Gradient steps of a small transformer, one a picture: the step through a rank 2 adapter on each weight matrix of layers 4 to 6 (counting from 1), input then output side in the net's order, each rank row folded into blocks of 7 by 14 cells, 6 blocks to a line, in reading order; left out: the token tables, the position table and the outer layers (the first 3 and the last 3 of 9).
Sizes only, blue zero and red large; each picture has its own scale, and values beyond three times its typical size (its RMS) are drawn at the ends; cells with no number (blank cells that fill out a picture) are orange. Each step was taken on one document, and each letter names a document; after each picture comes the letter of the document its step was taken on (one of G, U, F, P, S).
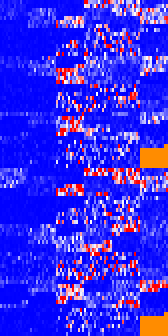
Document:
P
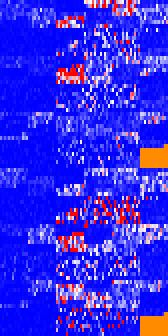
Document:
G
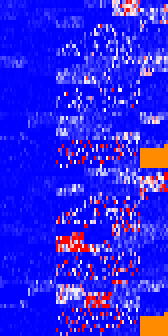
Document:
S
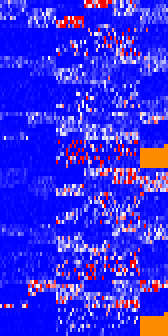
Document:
G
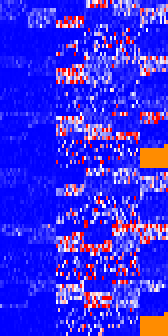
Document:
G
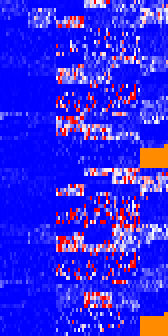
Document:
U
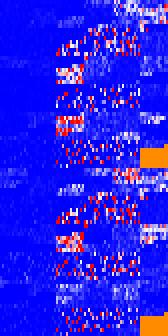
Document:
S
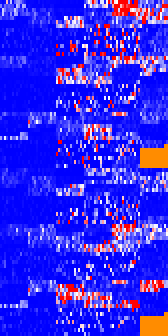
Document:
U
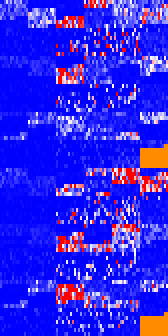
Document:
U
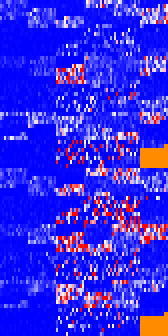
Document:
G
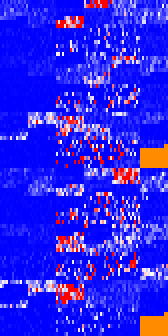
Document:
U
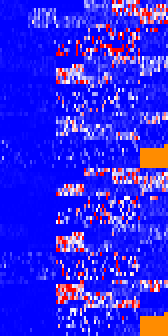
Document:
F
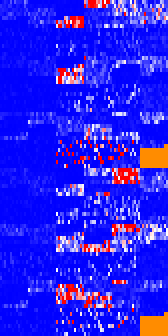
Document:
U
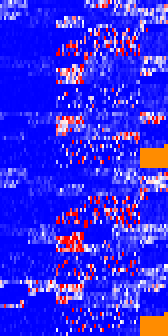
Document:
S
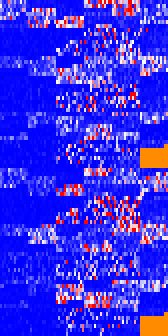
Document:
G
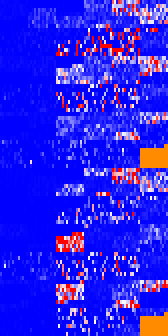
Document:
F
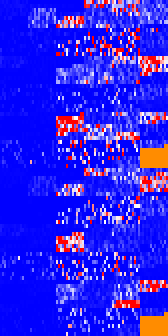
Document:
F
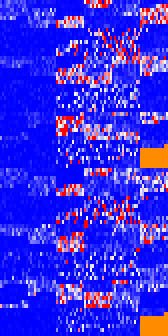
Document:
G
